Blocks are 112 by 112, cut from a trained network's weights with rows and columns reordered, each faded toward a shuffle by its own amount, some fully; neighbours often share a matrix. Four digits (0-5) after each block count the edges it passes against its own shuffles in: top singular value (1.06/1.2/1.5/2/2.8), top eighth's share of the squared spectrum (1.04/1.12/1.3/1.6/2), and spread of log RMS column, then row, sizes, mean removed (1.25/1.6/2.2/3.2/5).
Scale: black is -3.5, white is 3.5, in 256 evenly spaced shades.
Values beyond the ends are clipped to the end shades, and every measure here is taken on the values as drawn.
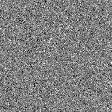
2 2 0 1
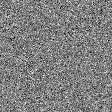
0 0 0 0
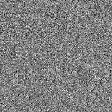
3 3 0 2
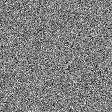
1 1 0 0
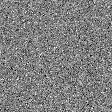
0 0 0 0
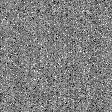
2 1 0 0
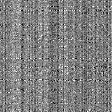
5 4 2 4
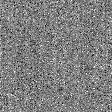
1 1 0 0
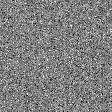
0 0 0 0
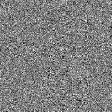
3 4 2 2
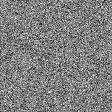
2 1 0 0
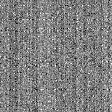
4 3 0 3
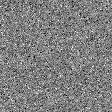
0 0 0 0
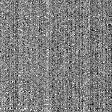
4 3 1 3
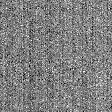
3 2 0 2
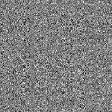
3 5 3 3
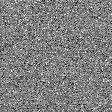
1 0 0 0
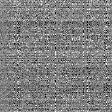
4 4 4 1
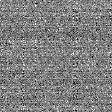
3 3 3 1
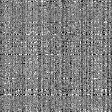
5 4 1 4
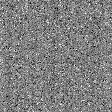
1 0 0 0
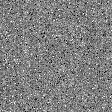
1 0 0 0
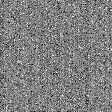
2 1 0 1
